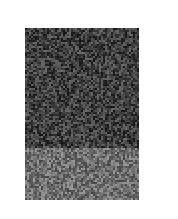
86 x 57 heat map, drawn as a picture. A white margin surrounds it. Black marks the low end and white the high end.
A horizontal seam about 70% of the way down splits the table, and the bottom part is higher. Overall the values sit about 30% of the way up the scale. There are no regular stripes.
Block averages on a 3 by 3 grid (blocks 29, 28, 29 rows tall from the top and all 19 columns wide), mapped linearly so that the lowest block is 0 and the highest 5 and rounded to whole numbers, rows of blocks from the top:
000
000
555
